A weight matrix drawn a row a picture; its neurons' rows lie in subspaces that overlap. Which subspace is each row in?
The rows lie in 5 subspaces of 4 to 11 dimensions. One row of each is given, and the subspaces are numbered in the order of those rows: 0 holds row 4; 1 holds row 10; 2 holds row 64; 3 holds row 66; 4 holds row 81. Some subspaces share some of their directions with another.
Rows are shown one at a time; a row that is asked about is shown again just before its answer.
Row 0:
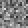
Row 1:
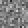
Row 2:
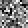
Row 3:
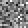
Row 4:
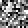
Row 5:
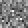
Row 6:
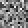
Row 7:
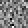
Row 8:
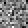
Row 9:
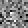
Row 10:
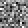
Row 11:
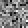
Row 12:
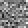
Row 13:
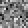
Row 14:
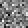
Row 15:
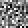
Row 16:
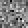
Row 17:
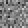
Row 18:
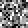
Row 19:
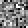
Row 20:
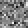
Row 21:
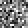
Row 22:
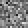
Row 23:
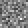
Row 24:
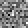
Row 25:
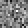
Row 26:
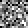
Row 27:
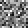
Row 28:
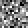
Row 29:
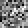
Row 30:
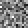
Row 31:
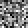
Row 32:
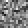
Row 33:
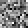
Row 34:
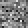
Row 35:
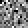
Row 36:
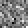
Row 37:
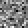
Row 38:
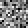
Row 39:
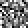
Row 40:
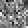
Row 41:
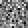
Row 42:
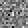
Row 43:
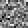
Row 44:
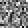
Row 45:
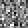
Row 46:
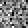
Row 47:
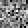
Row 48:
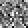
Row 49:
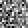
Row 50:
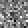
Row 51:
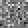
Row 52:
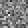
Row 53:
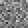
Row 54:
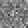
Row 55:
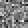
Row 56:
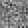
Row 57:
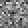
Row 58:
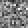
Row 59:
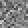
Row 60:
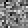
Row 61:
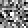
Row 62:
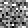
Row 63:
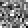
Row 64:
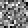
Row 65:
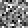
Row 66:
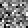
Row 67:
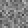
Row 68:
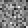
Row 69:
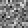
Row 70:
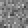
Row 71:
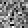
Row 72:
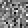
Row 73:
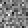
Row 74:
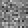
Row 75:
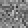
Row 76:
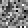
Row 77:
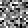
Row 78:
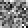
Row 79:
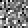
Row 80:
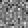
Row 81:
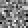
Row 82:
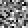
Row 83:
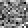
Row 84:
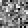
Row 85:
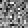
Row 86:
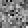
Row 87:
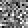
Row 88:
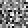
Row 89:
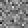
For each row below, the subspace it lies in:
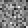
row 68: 1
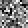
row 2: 4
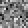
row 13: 4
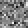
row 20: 2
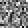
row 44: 1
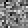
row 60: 4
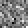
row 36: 3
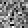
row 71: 2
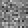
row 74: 1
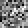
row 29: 2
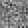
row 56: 1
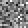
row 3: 2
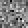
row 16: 0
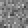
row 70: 2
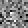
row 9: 4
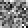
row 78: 1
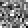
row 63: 2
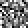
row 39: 2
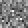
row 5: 0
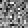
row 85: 2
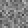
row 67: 2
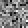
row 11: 4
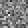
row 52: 2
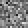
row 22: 1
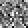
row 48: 3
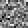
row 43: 2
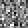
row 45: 4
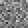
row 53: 4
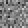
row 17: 2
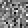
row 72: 4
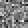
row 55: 4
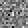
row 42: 1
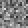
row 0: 4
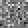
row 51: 2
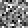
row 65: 1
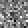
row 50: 4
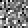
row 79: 2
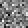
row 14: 3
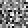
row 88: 4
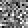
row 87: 1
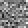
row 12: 1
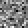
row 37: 4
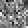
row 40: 2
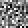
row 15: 1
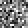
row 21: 0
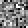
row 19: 1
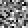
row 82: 4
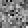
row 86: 2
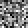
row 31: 4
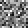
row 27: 1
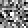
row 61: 4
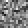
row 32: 4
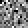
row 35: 4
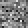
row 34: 1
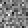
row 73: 3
